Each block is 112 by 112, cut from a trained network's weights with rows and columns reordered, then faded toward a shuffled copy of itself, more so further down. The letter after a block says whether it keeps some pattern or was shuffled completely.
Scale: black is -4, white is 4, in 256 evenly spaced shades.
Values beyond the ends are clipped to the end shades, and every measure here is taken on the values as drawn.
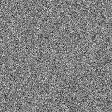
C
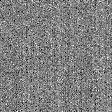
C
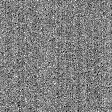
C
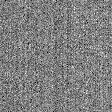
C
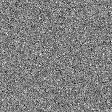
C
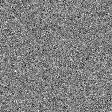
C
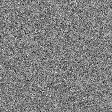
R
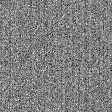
C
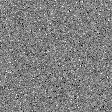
R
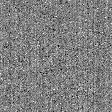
C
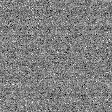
C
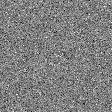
R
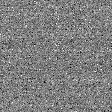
C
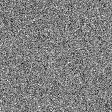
R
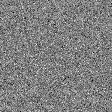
R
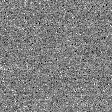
C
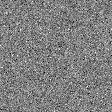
R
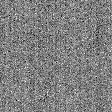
C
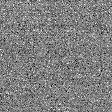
C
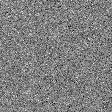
R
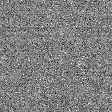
C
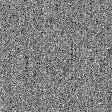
C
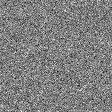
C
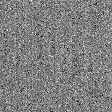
C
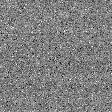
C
